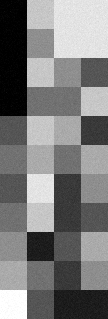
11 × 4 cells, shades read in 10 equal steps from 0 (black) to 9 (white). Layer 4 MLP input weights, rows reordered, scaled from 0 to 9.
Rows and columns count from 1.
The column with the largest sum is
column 2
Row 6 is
4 6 4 6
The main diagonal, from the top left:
0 5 5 7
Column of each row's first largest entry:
3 3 2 4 2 2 2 2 4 1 1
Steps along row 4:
up same up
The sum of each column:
34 59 45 54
